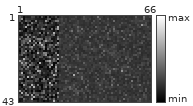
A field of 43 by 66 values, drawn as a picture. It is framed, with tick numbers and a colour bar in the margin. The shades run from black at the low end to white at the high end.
There are no regular stripes. Neither half mirrors the other. The texture is fine-grained noise. Overall the values sit about 20% of the way up the scale. A vertical seam about 30% of the way across splits the table, and the right part is calmer. No overall slope runs across the table.
